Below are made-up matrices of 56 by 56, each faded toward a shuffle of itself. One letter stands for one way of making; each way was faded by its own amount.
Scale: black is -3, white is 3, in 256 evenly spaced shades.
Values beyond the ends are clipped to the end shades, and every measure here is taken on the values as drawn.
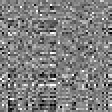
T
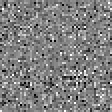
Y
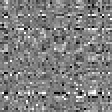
T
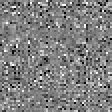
Y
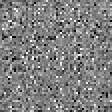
Y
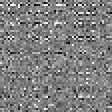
T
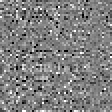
Y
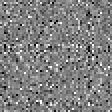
Y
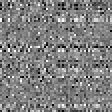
T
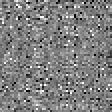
Y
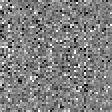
Y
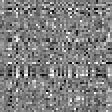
T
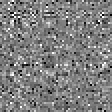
Y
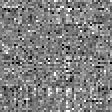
Y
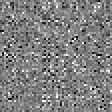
Y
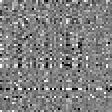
T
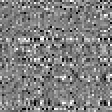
T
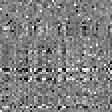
T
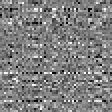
T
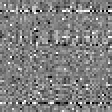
T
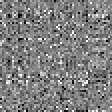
Y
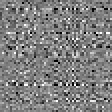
T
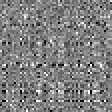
T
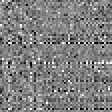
T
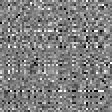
T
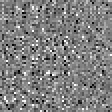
Y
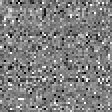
Y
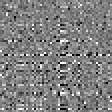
T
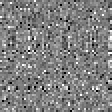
Y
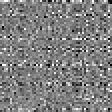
T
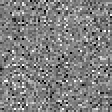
Y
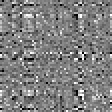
T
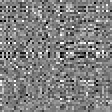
T
